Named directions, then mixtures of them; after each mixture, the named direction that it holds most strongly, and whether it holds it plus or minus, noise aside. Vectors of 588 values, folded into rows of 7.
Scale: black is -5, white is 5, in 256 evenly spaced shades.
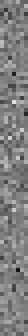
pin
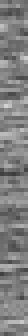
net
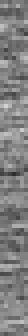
net, plus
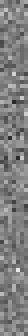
pin, minus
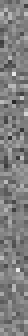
pin, minus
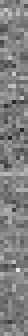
pin, minus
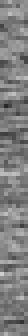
net, minus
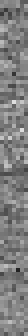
pin, plus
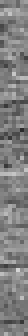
net, minus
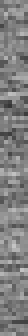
net, minus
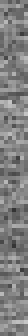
net, plus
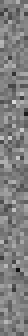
pin, plus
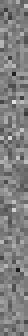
pin, plus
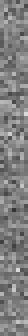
pin, minus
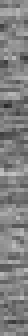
net, minus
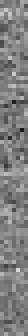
pin, minus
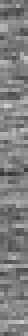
net, plus
